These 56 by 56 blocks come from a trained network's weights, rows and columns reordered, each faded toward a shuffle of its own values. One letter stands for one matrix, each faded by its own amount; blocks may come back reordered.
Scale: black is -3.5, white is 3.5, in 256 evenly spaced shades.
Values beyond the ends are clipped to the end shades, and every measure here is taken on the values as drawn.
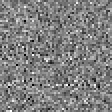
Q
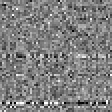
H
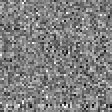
Q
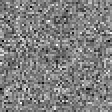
Q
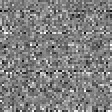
H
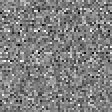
Q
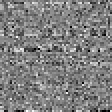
H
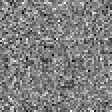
Q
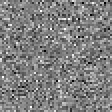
Q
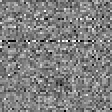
H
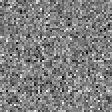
Q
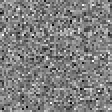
Q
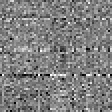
H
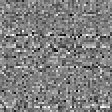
H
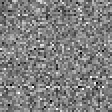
Q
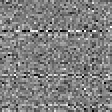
H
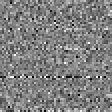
H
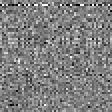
H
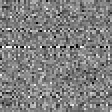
H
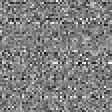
H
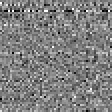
H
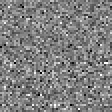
Q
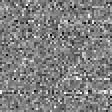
Q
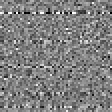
H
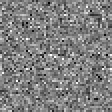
Q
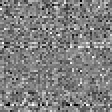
H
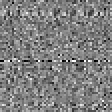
H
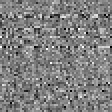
H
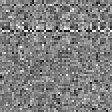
H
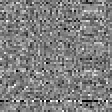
H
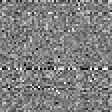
H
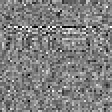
H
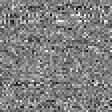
H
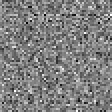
Q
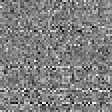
H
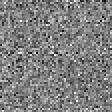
Q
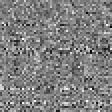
H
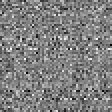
H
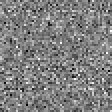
Q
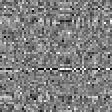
H
